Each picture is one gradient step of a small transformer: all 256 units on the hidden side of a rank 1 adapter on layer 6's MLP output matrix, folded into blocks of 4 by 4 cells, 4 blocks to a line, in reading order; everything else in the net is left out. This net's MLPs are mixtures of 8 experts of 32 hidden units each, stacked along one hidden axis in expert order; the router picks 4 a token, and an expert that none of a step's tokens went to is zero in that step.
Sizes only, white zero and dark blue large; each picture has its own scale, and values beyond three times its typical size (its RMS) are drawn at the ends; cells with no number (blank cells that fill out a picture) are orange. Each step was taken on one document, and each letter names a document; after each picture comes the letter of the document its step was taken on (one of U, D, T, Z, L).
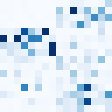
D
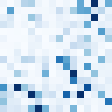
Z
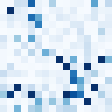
Z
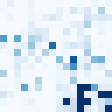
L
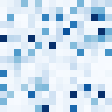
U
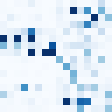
L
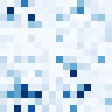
Z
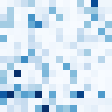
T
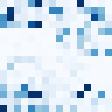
T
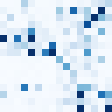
L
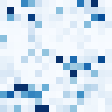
Z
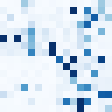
L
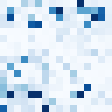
T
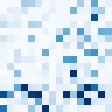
Z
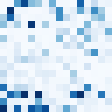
T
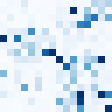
D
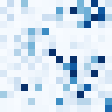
D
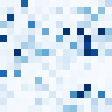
U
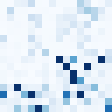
Z
